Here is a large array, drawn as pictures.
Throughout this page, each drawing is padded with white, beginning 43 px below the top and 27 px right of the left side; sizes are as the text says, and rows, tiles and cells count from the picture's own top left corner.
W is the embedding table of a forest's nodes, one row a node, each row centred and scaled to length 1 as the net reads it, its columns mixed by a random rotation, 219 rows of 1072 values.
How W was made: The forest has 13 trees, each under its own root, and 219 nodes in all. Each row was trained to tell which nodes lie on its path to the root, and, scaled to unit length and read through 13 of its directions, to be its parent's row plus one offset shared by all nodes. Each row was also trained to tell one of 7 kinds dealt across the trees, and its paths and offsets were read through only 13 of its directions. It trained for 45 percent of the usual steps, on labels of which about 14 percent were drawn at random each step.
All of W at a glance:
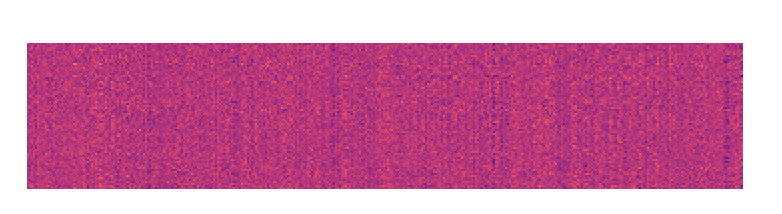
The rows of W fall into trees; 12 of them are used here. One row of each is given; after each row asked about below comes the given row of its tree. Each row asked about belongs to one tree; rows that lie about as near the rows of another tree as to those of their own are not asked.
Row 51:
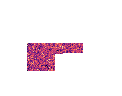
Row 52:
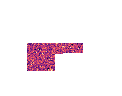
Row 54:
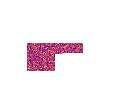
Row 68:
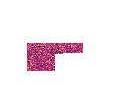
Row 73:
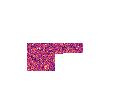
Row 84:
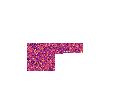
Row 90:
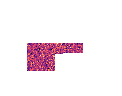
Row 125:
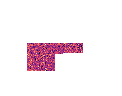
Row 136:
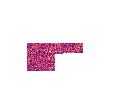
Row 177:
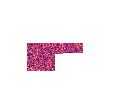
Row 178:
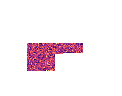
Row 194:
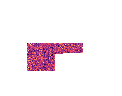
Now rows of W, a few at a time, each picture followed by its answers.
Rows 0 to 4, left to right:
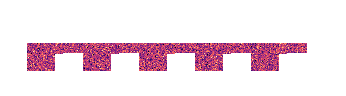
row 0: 125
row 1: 84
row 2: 73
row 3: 68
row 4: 136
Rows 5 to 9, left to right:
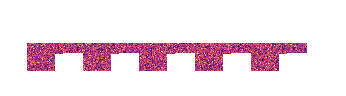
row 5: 52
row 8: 51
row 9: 73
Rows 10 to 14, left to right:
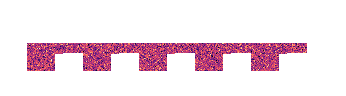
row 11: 125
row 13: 194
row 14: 125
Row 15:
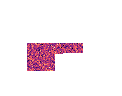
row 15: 52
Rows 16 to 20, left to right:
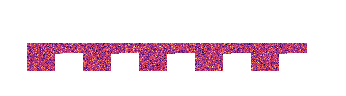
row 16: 54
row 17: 84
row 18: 51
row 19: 73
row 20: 54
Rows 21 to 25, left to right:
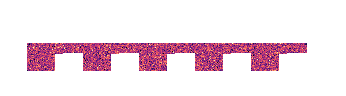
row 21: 136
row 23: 68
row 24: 194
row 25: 178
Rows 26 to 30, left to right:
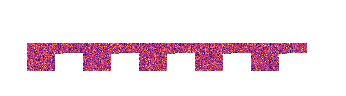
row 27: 177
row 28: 84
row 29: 177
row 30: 90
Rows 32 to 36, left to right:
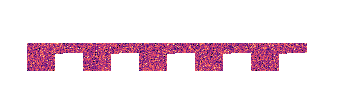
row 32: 90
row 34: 73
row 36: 84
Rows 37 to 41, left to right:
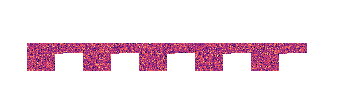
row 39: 178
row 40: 90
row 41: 54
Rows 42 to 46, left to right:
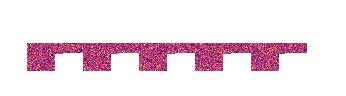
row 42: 194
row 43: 54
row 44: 73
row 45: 73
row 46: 54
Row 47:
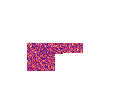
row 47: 84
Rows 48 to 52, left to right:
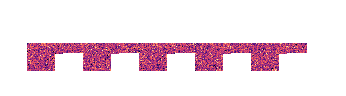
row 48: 90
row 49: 84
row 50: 90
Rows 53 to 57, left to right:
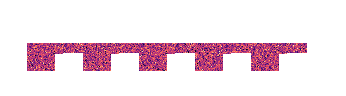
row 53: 136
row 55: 136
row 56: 125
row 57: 178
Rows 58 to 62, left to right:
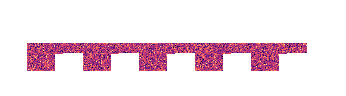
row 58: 178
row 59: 178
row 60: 52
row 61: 178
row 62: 51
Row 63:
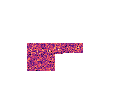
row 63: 136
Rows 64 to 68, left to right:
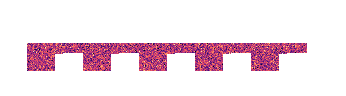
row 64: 52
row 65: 54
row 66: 73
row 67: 52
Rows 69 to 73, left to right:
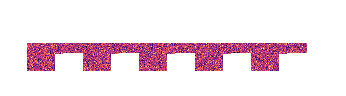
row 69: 52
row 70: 54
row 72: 178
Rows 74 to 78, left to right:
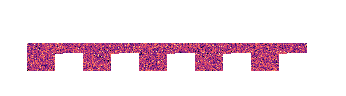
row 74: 51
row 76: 177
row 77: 125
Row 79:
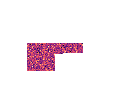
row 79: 52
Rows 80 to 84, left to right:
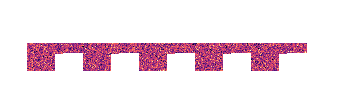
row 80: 73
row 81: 136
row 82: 178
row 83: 125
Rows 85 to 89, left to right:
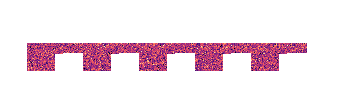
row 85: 54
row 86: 90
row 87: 51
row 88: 136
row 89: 136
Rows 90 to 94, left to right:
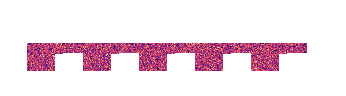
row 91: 125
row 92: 136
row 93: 84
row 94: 73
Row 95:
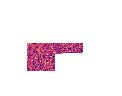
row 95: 178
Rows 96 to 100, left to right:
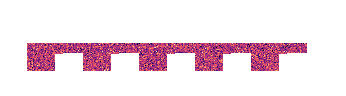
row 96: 73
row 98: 177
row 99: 84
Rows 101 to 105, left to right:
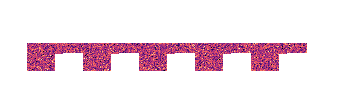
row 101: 84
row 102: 73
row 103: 194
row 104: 84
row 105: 73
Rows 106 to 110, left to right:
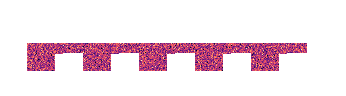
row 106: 194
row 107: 136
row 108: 52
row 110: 177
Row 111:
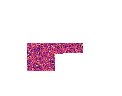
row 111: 52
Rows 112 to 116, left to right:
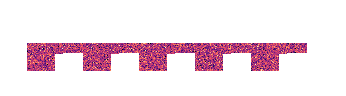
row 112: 90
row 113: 84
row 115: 51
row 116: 68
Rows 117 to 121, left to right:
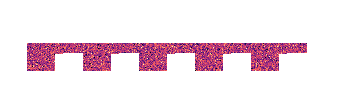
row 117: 54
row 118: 178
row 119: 68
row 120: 52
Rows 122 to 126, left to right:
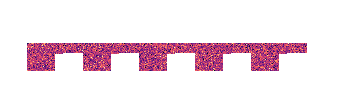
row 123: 178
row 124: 68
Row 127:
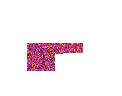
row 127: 177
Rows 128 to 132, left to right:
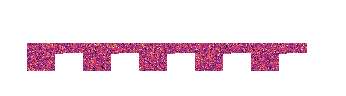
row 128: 68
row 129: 51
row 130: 54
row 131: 125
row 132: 136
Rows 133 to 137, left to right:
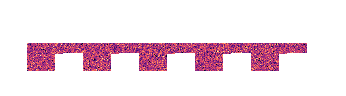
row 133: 73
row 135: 178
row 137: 54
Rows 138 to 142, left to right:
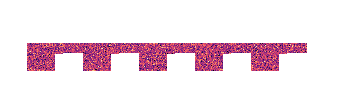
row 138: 177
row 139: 54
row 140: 51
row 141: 178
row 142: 73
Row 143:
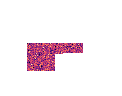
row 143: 68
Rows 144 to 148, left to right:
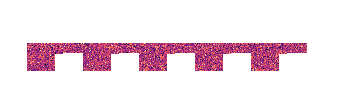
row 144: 90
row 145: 68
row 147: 54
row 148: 73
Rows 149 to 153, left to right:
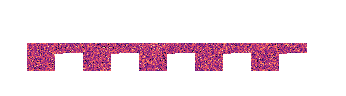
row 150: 54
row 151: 90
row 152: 84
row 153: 177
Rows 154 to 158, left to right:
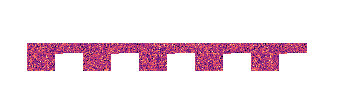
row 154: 178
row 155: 73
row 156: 90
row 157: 178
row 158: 178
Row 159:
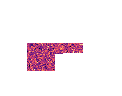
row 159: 51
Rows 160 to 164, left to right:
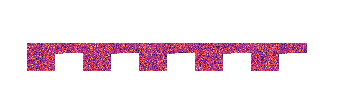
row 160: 68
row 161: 54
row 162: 178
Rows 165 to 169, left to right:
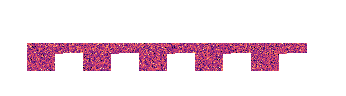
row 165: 84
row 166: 136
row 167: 84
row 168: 84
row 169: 54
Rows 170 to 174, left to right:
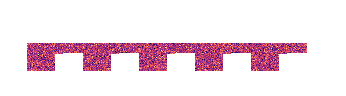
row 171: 178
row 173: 177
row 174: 90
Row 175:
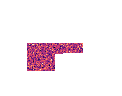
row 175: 73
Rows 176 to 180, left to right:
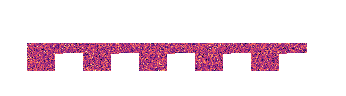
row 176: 73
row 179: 90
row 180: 194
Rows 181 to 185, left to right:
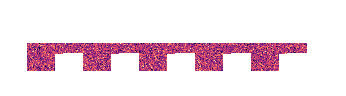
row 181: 52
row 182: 194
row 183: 125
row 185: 54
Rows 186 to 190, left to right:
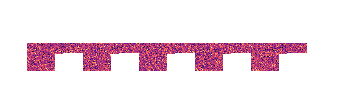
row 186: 84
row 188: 84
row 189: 68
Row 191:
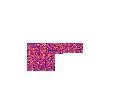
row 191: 90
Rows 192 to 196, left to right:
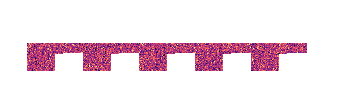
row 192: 84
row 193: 54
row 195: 136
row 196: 136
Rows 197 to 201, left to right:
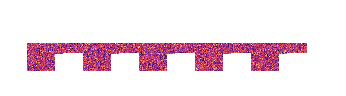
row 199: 178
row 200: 54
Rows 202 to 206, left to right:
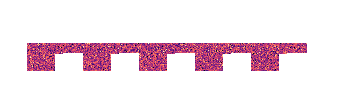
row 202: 52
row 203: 73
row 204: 125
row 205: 90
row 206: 54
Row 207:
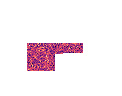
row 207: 178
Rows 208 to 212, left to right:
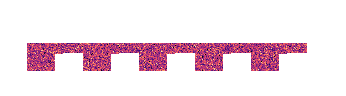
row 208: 194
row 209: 73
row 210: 52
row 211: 125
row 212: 90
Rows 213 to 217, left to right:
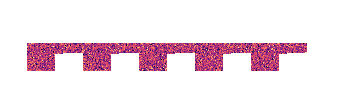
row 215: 84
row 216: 52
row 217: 84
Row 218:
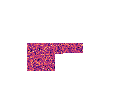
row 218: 52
